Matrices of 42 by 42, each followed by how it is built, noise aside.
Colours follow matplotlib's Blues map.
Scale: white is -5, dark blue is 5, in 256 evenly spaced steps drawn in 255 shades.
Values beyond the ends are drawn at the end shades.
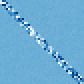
banded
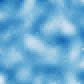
smooth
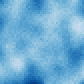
smooth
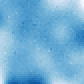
smooth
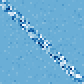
banded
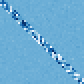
banded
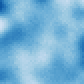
smooth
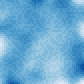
smooth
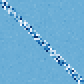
banded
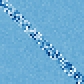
banded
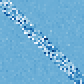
banded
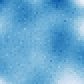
smooth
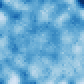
smooth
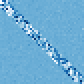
banded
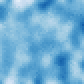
smooth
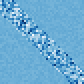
banded
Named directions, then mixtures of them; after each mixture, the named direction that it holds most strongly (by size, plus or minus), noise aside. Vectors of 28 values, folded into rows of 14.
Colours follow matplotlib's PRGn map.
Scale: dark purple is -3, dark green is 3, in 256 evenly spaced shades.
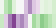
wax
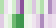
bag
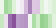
wax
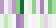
bag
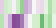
bag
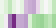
wax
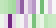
wax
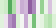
wax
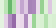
wax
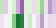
bag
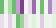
bag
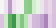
wax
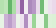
wax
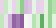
bag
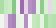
wax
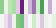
bag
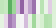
wax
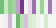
bag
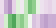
wax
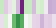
bag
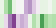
wax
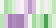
wax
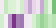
wax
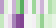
bag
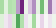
bag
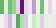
bag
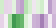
bag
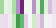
bag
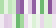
bag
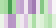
wax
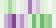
wax
